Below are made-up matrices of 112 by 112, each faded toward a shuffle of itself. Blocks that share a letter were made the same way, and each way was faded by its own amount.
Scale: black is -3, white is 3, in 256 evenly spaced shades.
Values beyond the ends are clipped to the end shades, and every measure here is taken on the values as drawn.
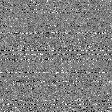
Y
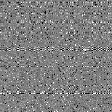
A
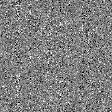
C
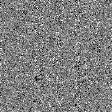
C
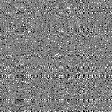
A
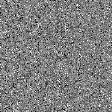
C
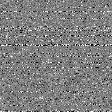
Y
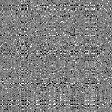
A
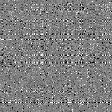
A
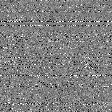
Y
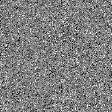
C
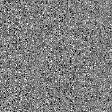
C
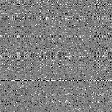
A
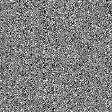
C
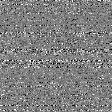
Y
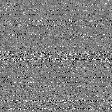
Y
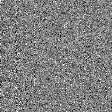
C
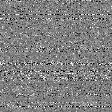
Y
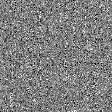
C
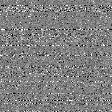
Y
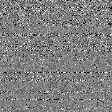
Y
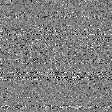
Y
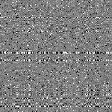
A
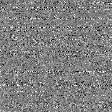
Y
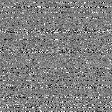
Y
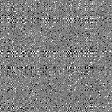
A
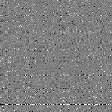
A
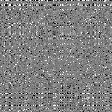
A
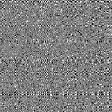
A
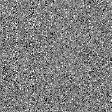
C
